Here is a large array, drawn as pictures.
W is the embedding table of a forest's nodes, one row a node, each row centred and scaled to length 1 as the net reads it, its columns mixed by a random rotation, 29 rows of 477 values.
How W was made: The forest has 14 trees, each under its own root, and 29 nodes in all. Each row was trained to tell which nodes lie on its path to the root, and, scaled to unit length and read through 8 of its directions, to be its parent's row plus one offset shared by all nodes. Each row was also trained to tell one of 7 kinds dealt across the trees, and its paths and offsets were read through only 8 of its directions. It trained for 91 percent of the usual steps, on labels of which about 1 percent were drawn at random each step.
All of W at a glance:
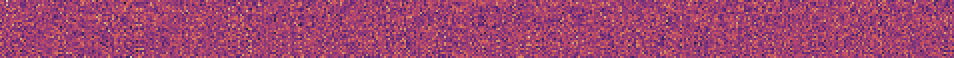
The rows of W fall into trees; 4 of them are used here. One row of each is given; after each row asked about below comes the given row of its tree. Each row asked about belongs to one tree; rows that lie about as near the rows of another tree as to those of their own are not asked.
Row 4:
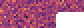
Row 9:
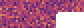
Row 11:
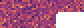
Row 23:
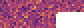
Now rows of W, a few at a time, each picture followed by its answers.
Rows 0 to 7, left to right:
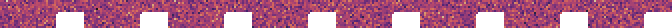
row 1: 23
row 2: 23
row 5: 4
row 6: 11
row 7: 9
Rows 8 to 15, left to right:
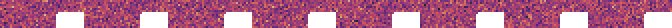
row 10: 9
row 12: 4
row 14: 23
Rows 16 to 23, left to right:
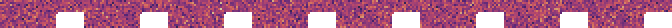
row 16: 9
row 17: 4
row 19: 4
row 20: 23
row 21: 11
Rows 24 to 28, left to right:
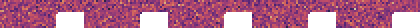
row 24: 4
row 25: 23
